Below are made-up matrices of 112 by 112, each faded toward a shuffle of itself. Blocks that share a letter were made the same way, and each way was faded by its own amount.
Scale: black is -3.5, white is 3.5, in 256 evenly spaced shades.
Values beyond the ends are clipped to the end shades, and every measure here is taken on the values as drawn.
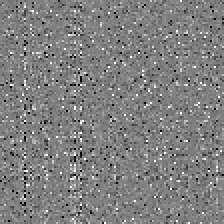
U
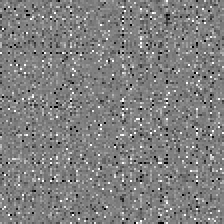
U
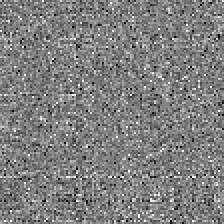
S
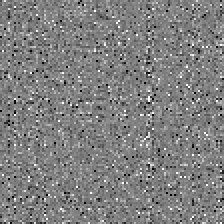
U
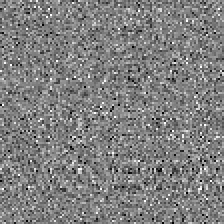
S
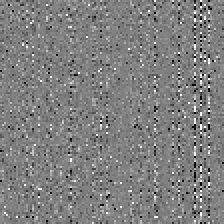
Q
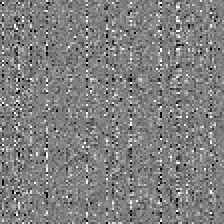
Q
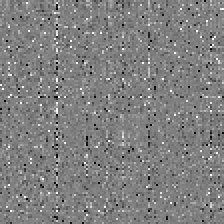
U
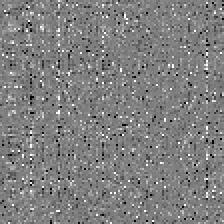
U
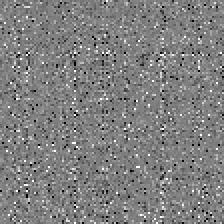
U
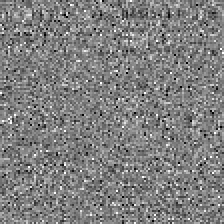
S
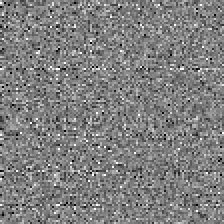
S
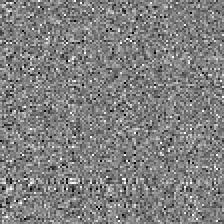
S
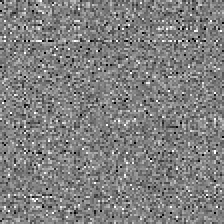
S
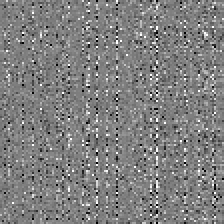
Q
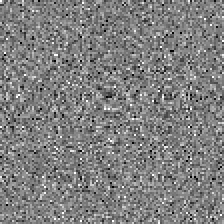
S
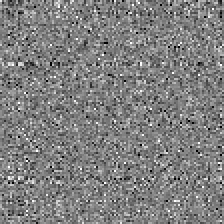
S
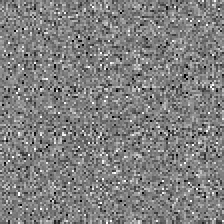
S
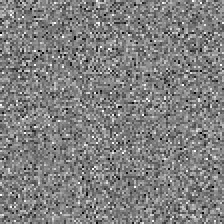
S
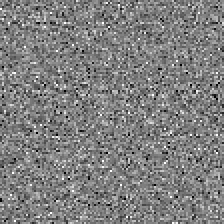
S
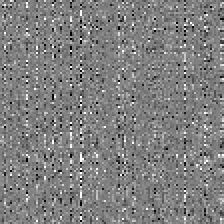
Q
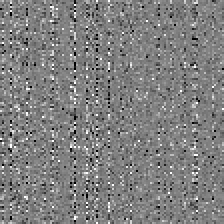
Q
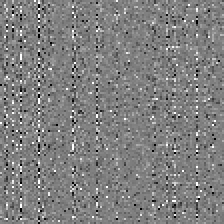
Q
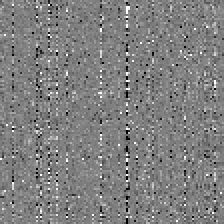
Q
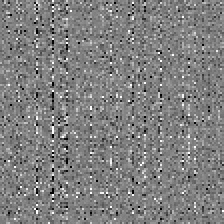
Q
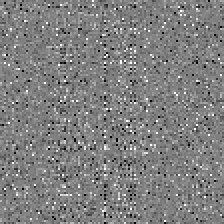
U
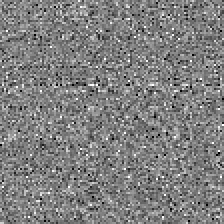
S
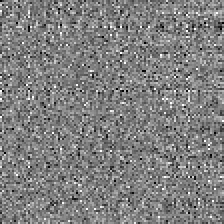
S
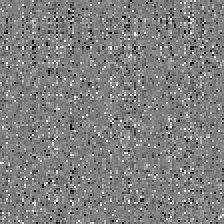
U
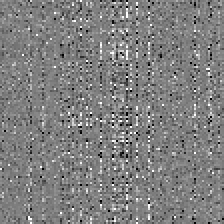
Q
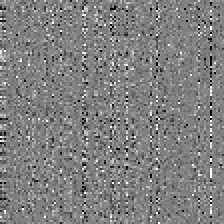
Q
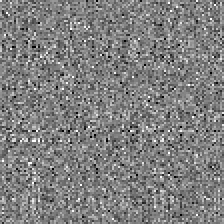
S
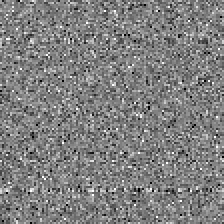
S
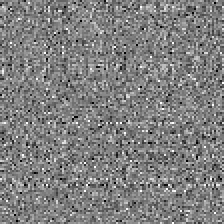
S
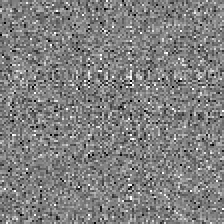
S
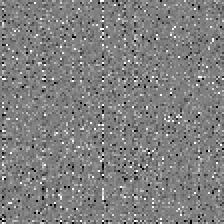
U
